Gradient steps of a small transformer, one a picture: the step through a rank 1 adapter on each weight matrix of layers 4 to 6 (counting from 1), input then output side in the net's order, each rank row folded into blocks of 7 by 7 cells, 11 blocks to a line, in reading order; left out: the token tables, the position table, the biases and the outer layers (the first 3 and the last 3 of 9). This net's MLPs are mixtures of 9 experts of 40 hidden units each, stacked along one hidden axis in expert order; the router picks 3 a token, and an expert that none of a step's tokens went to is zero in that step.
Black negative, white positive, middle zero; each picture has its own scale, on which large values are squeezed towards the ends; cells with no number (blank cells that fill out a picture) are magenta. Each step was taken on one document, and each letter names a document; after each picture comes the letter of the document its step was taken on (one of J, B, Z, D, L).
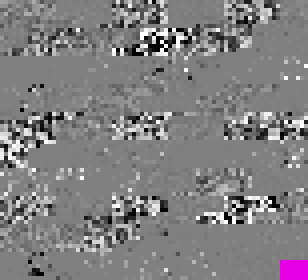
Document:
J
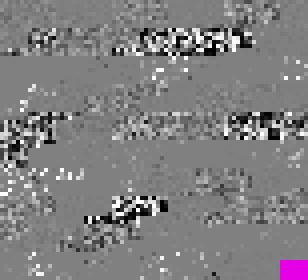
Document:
J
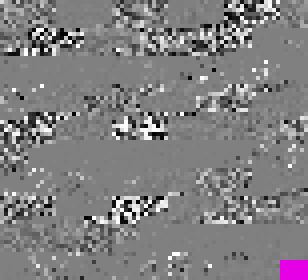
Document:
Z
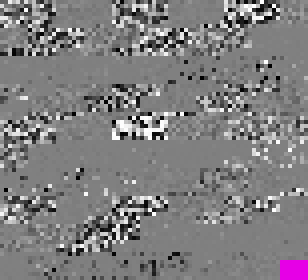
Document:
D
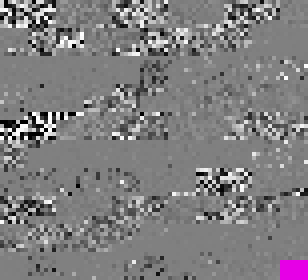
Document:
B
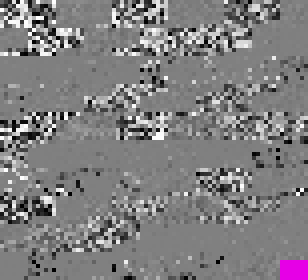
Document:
B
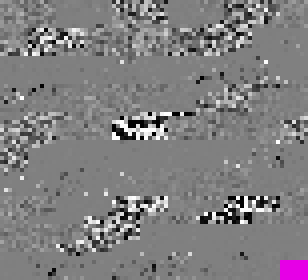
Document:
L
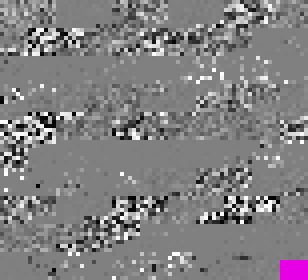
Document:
L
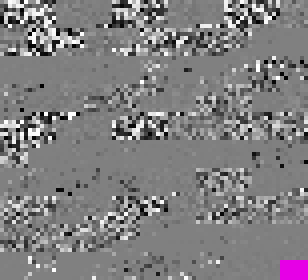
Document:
B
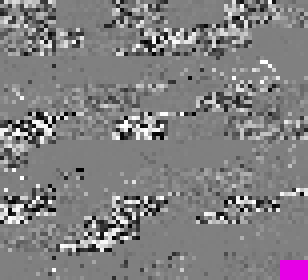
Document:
D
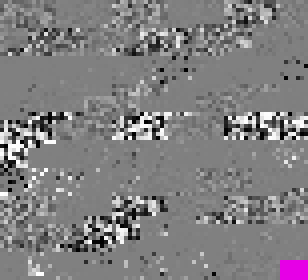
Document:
J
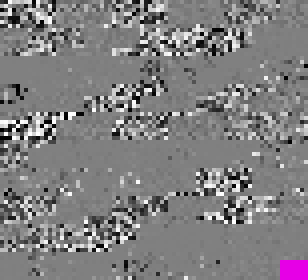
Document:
B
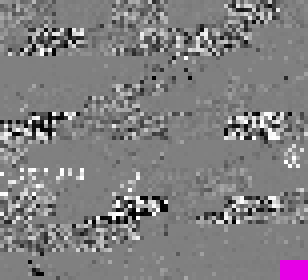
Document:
J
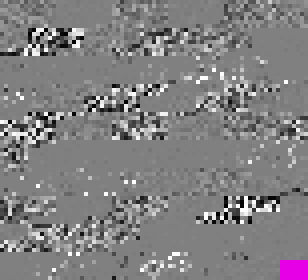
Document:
Z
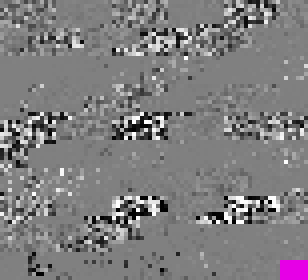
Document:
J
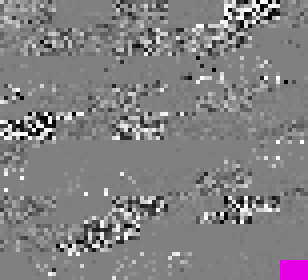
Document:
L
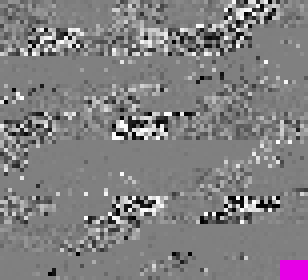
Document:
L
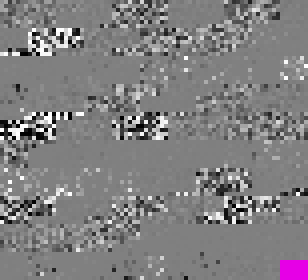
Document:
B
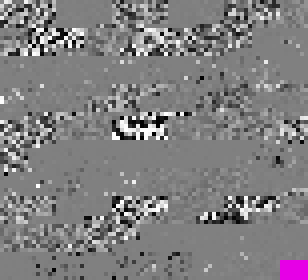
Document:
Z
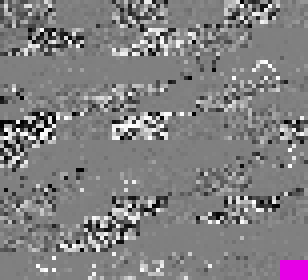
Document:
D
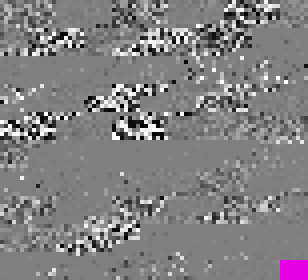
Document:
L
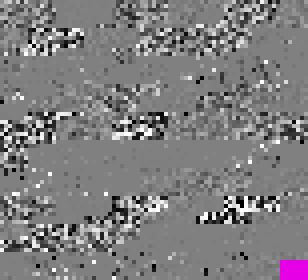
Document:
Z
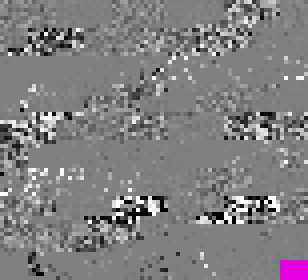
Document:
J
